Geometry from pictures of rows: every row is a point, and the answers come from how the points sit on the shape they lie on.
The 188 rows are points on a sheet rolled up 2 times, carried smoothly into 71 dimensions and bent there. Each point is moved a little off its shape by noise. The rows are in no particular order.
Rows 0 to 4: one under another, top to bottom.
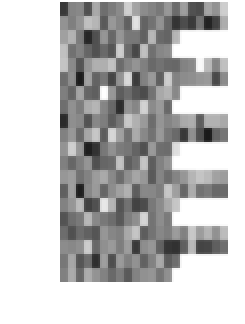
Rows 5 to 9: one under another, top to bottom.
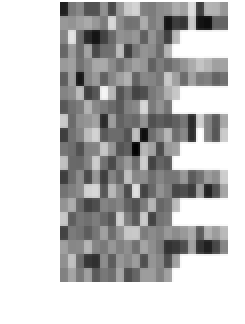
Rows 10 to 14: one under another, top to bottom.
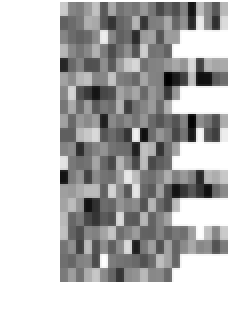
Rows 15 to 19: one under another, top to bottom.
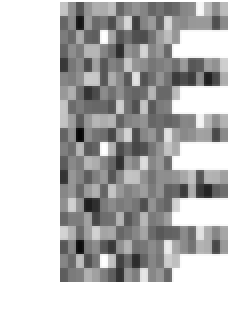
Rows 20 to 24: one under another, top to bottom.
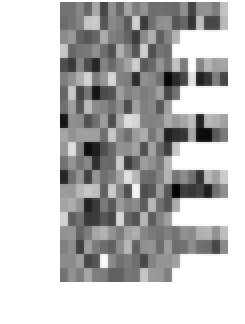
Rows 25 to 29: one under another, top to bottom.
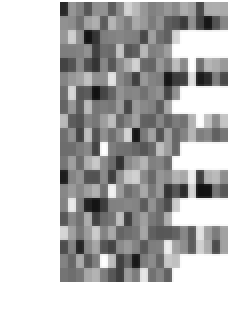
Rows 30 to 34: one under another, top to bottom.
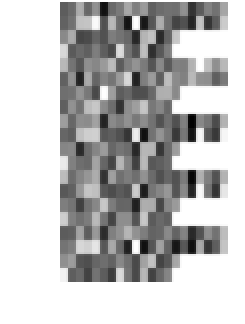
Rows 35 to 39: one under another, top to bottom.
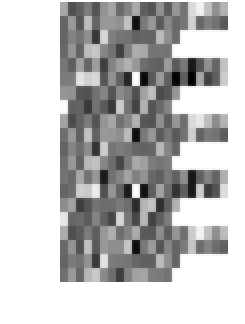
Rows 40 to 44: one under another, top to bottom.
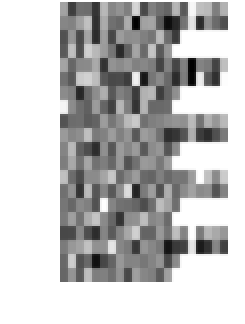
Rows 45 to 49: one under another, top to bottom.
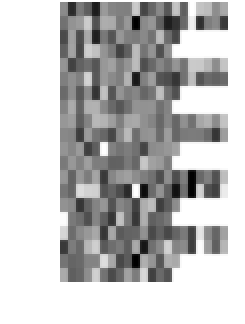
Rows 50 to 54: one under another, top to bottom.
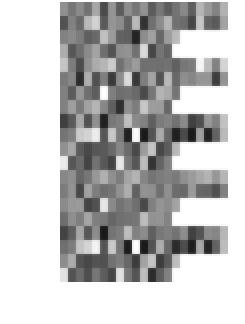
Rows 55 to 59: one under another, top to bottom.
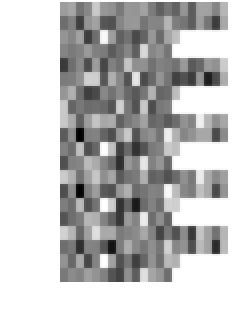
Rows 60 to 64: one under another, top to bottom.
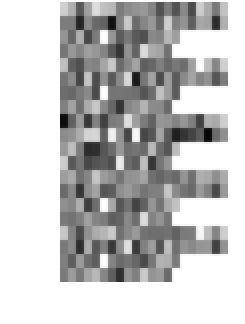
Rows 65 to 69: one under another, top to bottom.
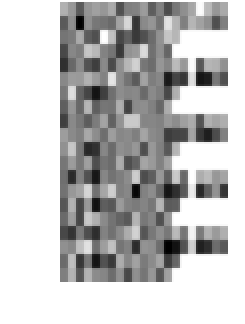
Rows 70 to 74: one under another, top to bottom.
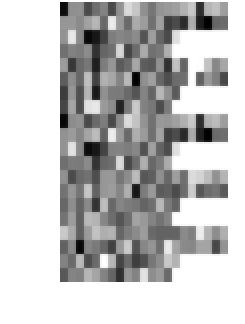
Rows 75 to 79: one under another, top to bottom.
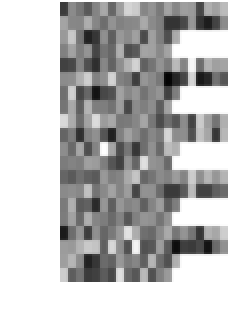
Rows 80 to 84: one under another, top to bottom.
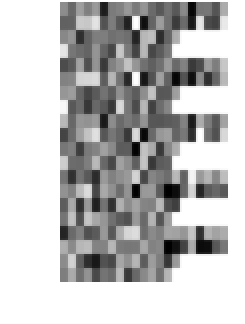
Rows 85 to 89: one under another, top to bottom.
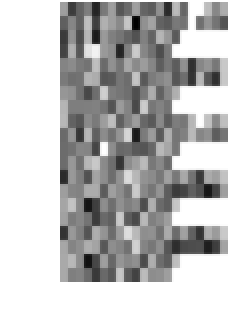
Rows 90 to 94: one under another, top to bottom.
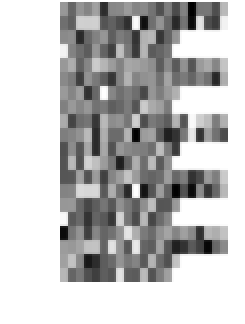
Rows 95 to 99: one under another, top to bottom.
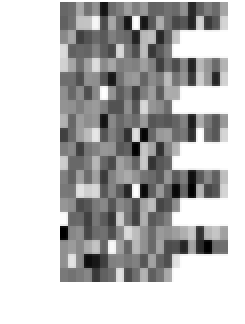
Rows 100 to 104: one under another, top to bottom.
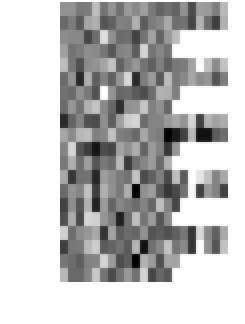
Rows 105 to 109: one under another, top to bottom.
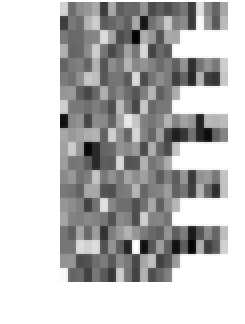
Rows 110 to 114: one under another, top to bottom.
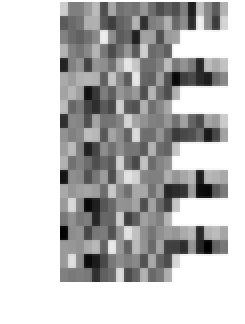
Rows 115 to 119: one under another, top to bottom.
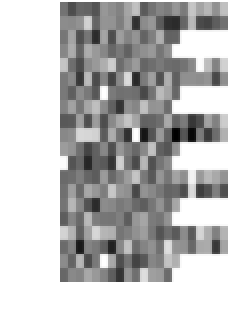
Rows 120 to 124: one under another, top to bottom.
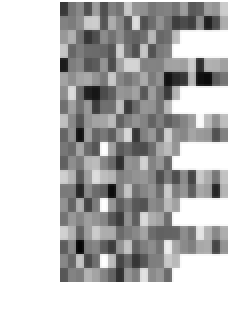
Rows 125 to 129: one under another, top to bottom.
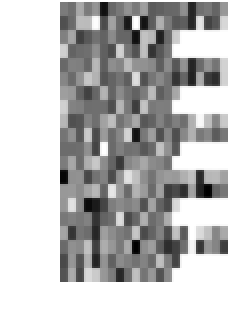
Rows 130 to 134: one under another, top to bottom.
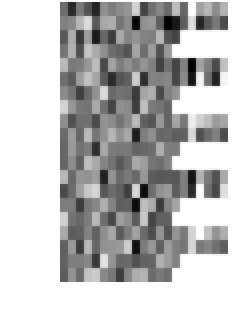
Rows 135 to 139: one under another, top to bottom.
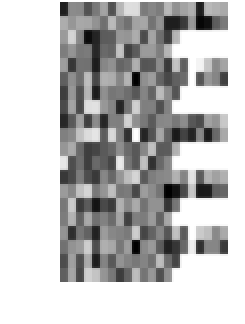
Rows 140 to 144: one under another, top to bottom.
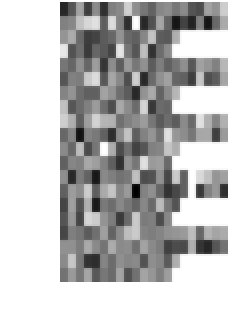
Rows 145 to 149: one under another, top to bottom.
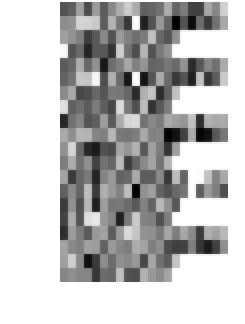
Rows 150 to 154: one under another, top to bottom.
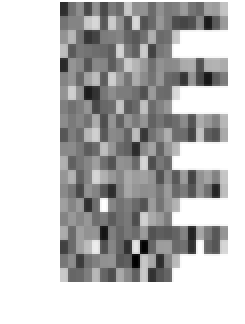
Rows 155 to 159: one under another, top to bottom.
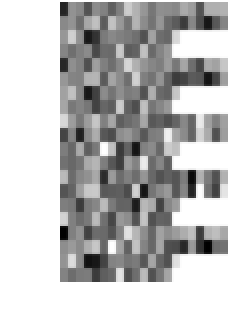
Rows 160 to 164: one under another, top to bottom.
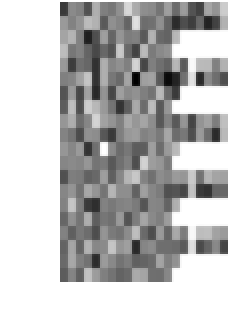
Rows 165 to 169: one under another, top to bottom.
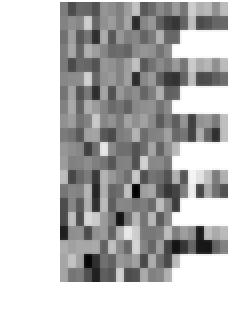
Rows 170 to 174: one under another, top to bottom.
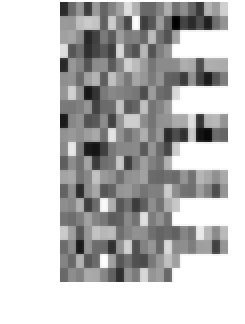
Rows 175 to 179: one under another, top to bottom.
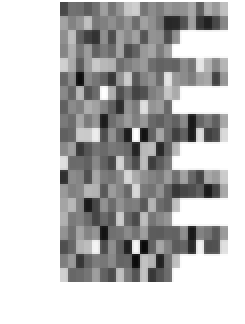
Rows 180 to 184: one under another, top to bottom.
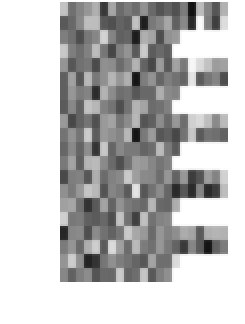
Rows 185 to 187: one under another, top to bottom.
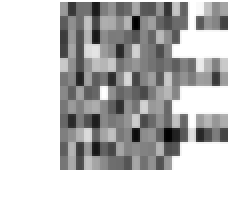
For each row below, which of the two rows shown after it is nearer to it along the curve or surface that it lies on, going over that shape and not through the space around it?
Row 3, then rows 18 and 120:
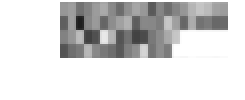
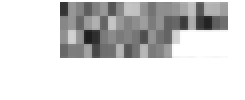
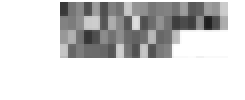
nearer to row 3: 120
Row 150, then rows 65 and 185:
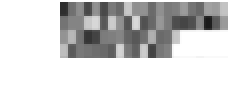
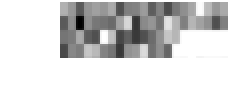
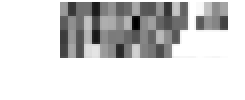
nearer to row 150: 65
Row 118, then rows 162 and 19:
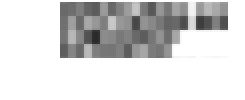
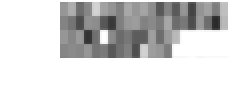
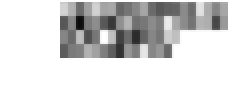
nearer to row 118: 19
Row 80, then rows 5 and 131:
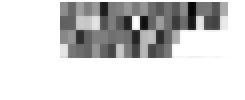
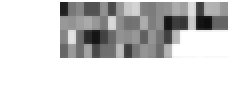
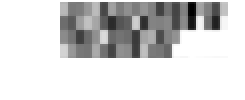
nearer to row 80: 131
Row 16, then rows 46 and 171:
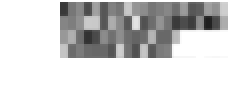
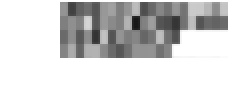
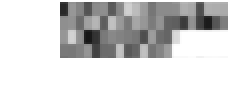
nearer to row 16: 171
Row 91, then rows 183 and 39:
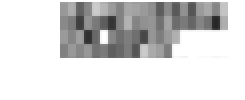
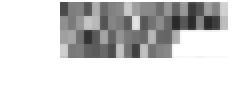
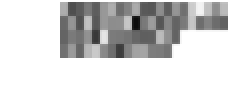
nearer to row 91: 183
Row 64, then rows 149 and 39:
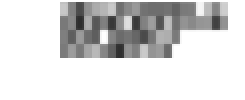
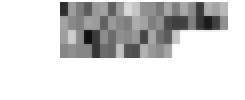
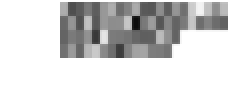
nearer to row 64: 39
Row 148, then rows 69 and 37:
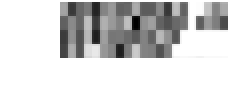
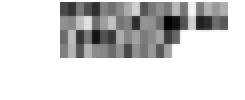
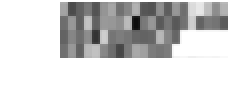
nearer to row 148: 69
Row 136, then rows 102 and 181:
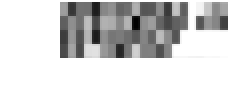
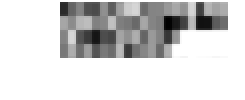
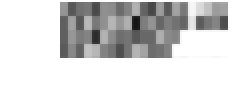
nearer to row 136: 102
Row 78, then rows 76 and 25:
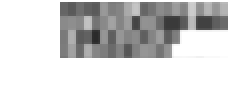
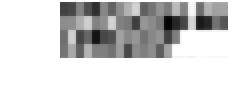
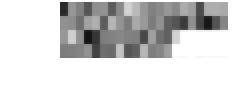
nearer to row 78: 25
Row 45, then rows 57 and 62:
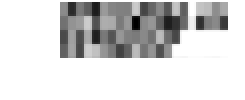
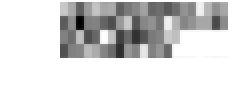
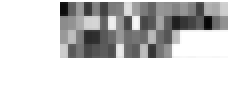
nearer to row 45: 62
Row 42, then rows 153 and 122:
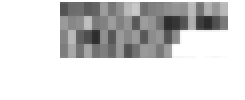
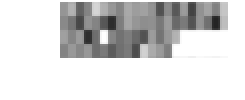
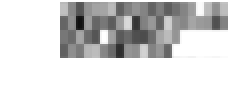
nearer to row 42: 122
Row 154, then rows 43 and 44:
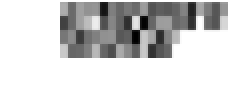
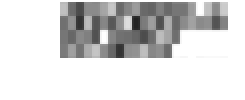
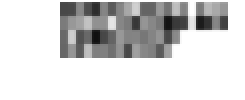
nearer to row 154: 43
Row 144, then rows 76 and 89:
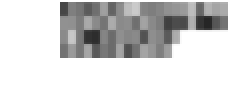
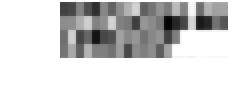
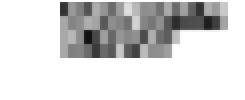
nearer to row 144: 89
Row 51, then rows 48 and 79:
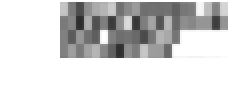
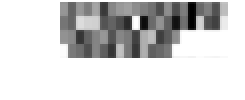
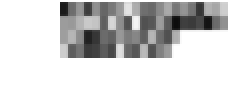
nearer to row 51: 48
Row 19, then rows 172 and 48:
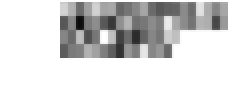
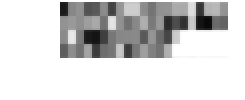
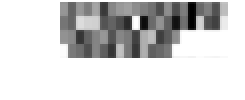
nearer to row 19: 48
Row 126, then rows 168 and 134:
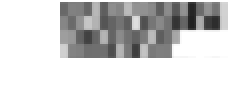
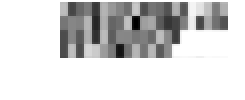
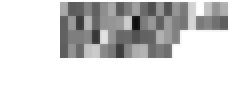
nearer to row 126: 134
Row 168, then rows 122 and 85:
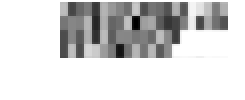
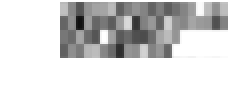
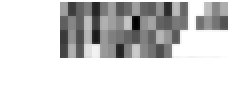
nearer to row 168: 85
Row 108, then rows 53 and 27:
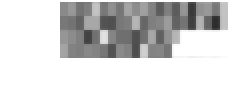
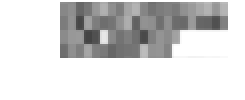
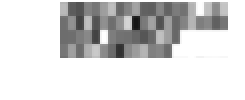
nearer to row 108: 53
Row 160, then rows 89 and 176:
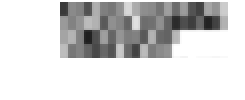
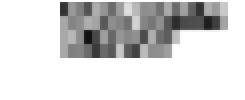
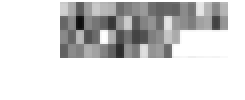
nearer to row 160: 89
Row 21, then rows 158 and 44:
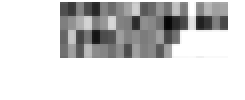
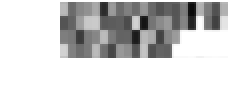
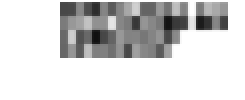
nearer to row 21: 44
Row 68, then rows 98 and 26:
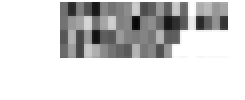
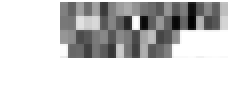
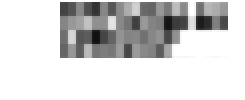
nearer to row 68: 26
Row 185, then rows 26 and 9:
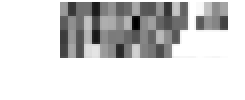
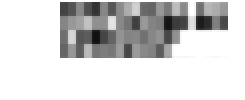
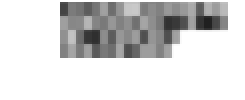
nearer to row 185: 26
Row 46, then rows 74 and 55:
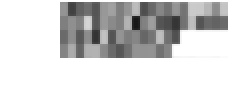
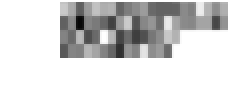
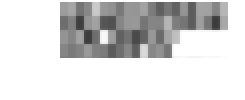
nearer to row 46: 74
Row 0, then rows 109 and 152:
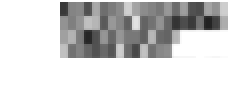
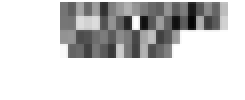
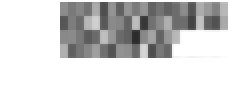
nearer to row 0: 152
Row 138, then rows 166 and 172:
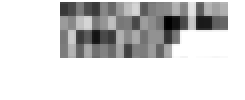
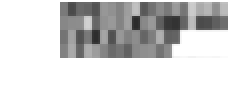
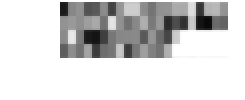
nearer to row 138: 172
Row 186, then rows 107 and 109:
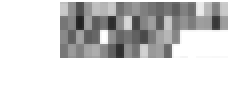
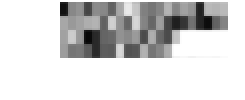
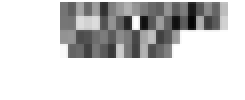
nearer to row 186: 109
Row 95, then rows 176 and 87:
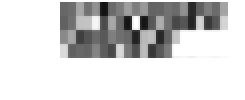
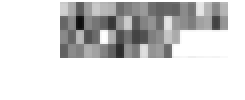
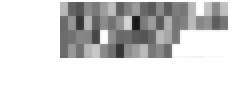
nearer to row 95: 176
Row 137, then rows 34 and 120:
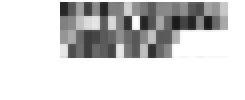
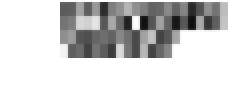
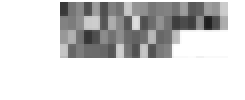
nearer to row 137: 34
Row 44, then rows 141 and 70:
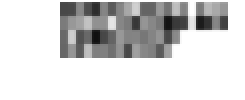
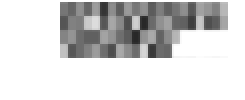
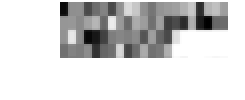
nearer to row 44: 70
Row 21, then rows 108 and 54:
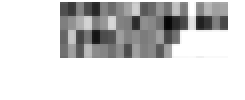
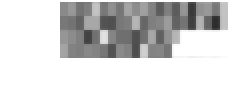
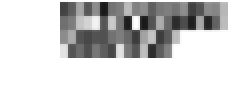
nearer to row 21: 54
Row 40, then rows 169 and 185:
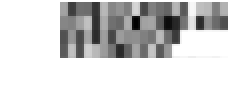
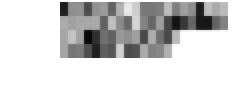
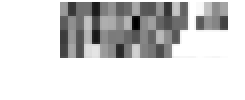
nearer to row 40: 185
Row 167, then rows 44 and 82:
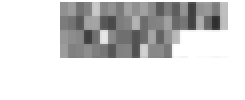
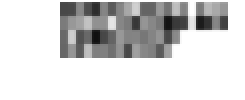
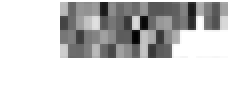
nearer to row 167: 82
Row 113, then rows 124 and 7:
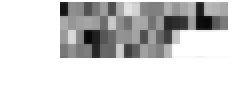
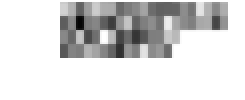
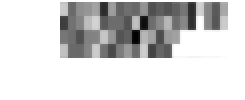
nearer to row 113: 7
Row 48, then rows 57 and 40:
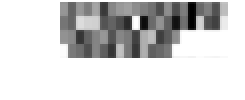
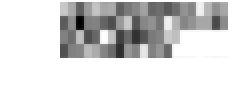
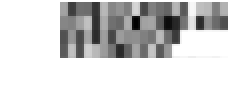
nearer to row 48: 57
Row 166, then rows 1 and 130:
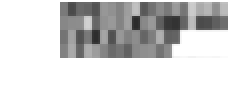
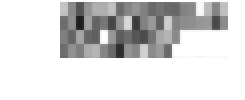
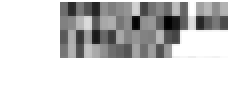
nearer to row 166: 1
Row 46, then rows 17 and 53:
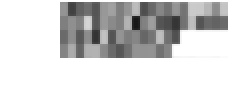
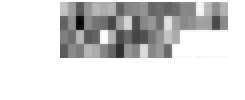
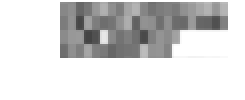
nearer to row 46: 17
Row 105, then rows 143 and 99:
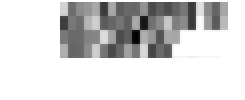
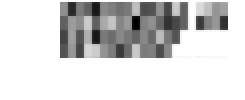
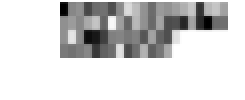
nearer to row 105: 99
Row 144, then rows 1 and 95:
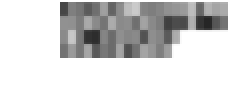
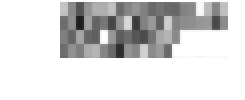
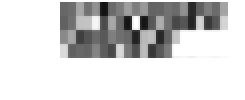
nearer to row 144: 1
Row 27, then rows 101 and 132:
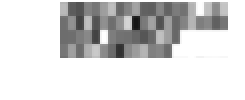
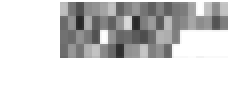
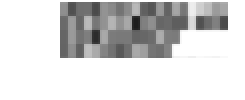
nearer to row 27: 101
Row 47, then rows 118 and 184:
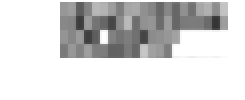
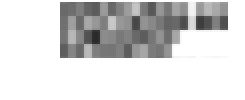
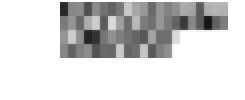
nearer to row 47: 184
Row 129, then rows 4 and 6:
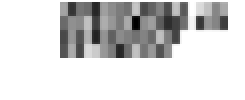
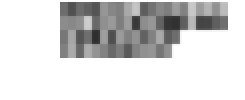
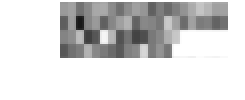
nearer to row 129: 4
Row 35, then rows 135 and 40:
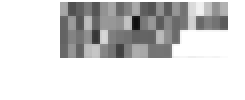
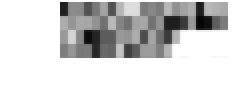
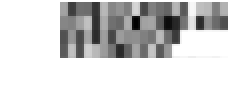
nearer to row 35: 135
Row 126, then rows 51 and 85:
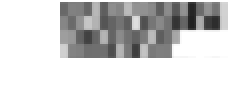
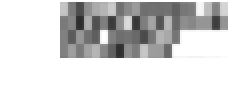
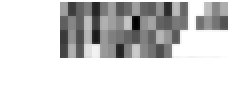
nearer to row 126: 51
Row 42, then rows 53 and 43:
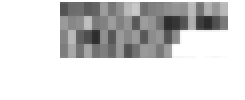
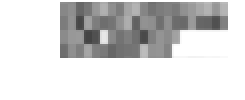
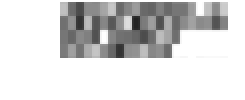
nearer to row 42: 43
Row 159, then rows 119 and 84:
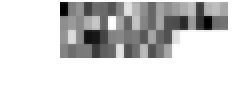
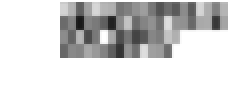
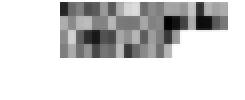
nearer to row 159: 84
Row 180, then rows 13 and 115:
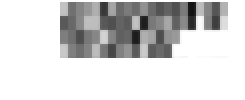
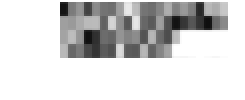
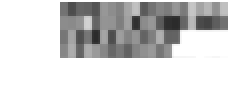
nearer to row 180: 13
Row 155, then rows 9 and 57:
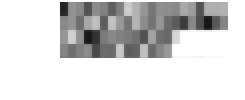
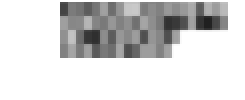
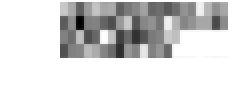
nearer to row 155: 9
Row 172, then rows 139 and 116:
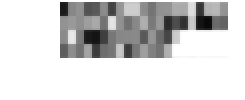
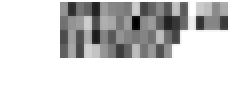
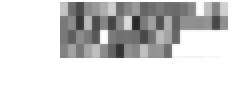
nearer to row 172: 139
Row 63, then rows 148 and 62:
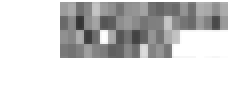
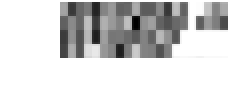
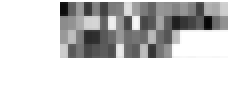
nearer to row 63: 62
